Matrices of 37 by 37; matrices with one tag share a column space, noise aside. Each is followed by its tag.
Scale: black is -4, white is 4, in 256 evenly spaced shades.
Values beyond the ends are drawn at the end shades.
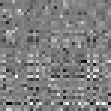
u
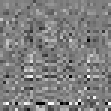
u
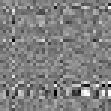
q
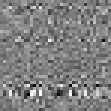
q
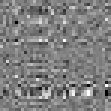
q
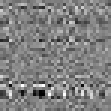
q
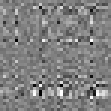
q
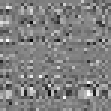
q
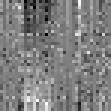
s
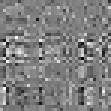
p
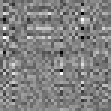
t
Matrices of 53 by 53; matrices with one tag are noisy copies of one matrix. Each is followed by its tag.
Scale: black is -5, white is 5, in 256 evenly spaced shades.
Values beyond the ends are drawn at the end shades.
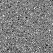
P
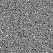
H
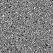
P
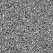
P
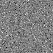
H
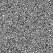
P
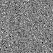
H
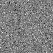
H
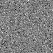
H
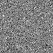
P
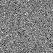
H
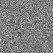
H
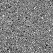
P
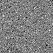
P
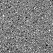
P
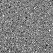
P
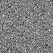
P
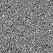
P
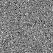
H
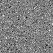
P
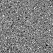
P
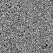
P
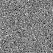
H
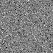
H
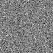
H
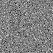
H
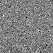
P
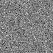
H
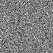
H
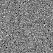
H
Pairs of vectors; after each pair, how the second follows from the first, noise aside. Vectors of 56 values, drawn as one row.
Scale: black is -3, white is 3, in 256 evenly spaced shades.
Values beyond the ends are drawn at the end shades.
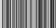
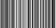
shuffled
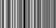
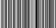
shuffled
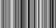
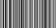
shuffled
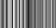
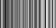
wrapped around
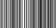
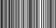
wrapped around
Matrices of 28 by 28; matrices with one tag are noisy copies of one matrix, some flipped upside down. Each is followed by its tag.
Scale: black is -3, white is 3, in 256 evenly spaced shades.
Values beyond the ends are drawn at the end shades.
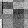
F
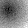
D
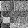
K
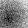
D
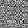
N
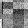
F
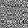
N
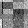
F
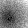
D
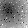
D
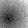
D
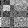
K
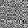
N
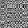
N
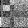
K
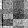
F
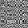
N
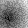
D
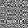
N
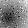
D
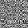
N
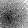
D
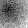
D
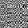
N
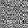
N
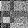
K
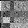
K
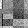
F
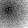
D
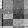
F
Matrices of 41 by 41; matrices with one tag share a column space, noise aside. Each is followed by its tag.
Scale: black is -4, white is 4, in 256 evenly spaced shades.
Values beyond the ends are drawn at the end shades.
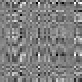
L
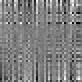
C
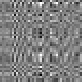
L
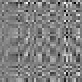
L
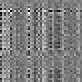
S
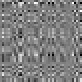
L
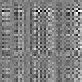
S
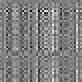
S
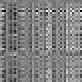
S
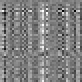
S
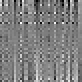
C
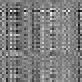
S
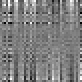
C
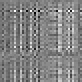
S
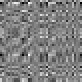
L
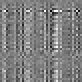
S
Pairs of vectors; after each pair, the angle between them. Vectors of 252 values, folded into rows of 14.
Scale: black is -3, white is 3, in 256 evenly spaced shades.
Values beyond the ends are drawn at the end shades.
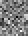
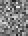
partly opposed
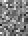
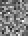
partly opposed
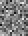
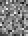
nearly opposite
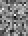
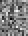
orthogonal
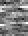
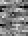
nearly opposite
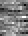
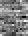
nearly opposite
